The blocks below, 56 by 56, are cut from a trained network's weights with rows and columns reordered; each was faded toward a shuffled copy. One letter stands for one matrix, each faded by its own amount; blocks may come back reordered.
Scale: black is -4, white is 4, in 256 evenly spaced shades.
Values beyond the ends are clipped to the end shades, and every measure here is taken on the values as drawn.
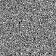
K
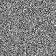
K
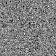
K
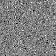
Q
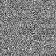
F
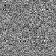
F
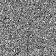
K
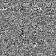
F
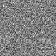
F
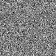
K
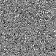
Q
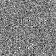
K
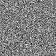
K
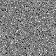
Q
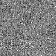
Q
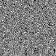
Q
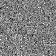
Q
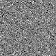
Q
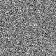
K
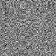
F
